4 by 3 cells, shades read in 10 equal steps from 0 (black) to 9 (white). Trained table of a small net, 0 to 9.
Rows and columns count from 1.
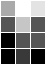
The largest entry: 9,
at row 1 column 2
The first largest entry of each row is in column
2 2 2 2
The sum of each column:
9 21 14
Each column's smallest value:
0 2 0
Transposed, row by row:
6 3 0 0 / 9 7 3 2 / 8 3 3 0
